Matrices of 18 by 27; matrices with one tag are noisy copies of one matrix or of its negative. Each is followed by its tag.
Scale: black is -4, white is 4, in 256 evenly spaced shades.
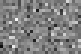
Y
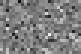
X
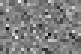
X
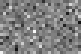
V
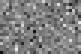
V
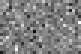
V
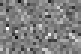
X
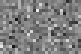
Y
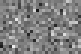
Y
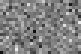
V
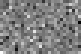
V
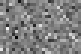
X
